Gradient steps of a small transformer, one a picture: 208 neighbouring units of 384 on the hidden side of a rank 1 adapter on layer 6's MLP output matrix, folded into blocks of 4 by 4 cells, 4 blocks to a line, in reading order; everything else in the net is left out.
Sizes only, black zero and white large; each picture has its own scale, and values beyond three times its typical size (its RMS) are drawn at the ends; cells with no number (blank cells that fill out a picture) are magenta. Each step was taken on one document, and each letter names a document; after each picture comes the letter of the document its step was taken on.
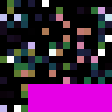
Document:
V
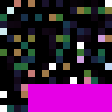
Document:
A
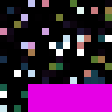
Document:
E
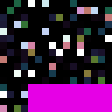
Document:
E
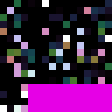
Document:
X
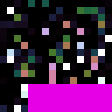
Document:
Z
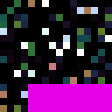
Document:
E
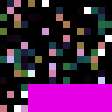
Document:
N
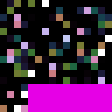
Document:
N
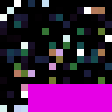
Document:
Z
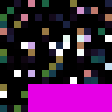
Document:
E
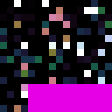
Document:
Z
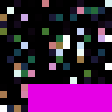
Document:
A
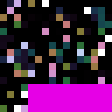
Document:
N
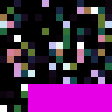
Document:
X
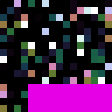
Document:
E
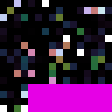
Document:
Z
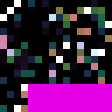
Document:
Z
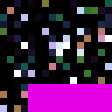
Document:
A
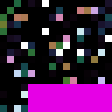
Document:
V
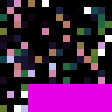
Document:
N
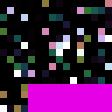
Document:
A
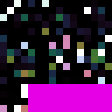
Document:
Z
